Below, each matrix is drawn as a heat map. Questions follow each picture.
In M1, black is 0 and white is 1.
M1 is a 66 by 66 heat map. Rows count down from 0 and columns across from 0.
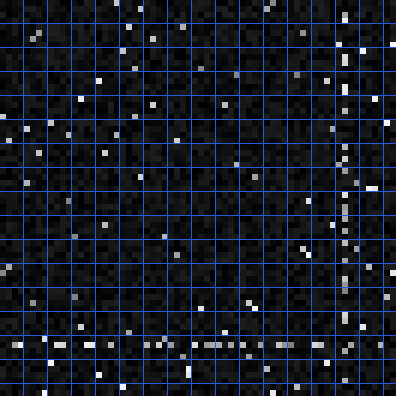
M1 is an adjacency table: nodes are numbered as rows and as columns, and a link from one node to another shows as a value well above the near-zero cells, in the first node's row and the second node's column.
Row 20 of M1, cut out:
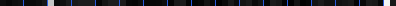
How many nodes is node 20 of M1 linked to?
2
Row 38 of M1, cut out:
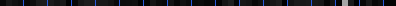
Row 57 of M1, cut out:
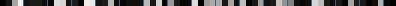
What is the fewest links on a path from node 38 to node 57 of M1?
1
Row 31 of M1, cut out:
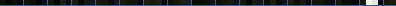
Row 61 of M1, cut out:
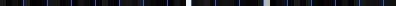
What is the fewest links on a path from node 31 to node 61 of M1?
1
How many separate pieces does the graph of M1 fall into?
3
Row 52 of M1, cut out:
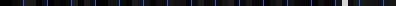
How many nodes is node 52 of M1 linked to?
1
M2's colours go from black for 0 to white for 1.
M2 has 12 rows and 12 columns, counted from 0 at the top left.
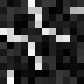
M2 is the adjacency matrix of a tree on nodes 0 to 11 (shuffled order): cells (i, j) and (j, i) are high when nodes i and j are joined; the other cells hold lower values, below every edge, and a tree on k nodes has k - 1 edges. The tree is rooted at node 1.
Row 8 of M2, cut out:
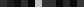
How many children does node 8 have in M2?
0
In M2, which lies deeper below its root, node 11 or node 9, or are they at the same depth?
node 9
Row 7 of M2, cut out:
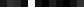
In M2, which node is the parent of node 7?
4
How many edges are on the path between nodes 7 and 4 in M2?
1
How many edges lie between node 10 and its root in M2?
1
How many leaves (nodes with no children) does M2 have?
9
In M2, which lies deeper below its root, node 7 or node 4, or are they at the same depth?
node 7
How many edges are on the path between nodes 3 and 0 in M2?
4
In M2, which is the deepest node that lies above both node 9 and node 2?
5
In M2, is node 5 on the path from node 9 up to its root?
yes
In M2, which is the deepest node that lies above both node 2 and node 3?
5
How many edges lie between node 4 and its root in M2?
1
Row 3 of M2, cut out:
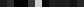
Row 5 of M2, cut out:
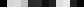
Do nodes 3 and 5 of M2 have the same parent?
no
